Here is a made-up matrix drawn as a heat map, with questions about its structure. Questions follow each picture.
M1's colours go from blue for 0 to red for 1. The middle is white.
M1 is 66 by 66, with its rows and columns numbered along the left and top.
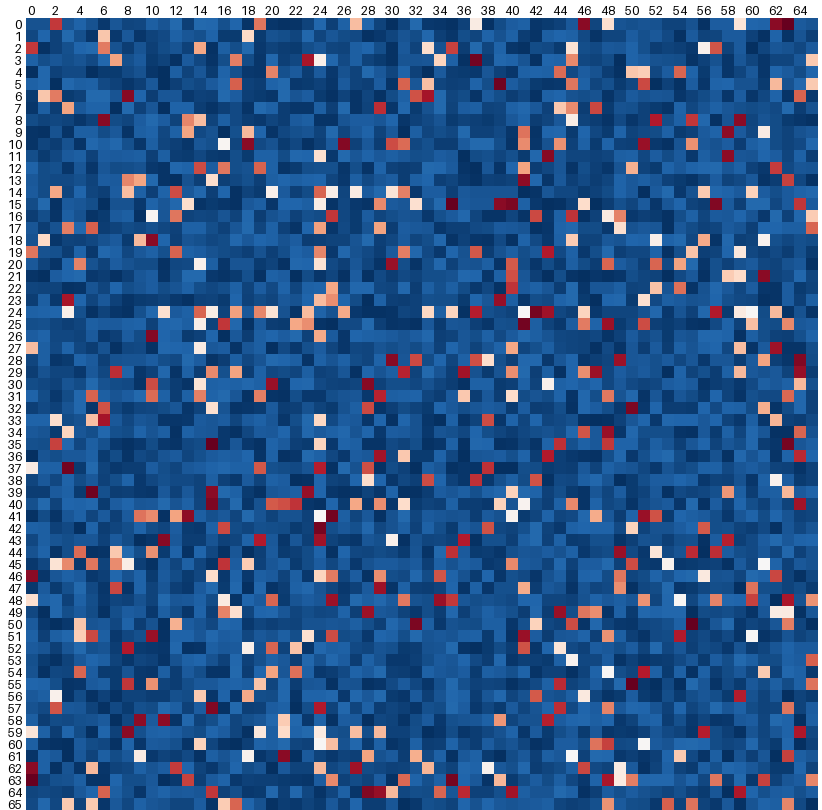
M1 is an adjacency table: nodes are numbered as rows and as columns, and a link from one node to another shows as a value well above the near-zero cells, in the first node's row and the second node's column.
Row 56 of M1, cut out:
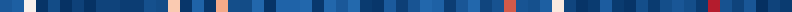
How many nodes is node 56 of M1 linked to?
6
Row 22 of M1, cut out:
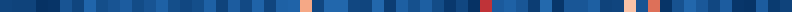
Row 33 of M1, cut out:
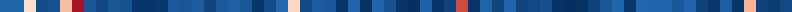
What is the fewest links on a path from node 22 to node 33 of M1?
4
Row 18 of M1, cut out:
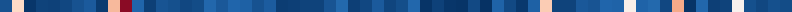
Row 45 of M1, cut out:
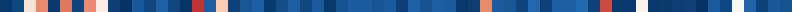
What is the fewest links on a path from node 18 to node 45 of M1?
1
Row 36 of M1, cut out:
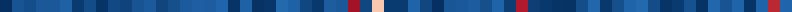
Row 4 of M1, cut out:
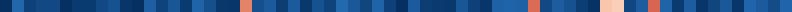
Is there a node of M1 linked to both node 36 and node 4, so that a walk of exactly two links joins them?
no
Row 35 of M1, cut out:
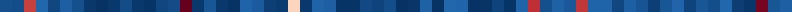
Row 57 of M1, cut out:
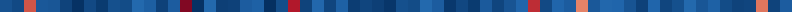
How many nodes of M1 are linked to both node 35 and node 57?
6
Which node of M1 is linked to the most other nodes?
node 24
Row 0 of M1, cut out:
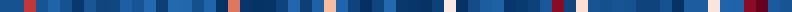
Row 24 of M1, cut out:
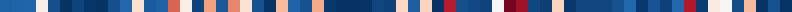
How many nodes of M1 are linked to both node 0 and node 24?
5
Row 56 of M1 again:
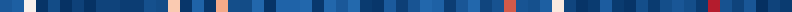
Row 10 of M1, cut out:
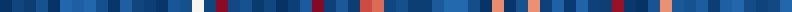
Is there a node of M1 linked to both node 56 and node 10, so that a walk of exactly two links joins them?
yes
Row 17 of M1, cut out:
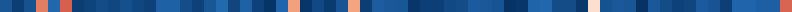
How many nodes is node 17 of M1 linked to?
6
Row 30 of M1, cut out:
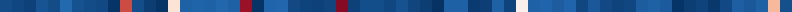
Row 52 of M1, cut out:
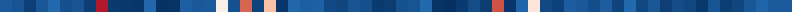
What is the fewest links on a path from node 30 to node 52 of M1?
2
